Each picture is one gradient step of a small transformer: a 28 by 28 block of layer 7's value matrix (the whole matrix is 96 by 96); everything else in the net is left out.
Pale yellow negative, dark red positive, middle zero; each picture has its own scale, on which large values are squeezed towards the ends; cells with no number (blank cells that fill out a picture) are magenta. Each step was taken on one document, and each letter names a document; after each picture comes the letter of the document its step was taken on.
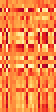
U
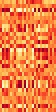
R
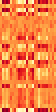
R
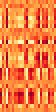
U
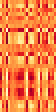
U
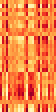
U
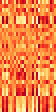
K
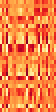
U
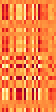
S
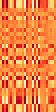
S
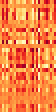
K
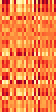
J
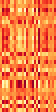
J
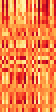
K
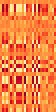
S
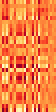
S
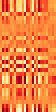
S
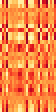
U
